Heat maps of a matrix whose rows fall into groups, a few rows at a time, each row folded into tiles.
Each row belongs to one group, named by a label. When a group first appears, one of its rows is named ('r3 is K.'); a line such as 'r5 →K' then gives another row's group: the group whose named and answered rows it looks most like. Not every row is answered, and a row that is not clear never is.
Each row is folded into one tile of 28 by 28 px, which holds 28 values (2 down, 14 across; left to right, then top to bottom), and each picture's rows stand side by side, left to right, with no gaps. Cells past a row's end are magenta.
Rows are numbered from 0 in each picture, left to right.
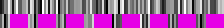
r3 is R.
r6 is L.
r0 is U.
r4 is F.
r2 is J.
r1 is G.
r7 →F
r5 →R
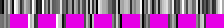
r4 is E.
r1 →G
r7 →J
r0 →U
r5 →J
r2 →G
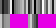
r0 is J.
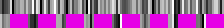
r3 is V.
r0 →J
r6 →G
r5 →J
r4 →R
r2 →G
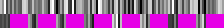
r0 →F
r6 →F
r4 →G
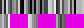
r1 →J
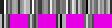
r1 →V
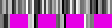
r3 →G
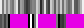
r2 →F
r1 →U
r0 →L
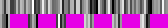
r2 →L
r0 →R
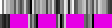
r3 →L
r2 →U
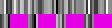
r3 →V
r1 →R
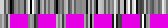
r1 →V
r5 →U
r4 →L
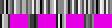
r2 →U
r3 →V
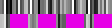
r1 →R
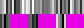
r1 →F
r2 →R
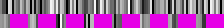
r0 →J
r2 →V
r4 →E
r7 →L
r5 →J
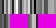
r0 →U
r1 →J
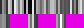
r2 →G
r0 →L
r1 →E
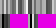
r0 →F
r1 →E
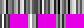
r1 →G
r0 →L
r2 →V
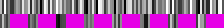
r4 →V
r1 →V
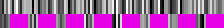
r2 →J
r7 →R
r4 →V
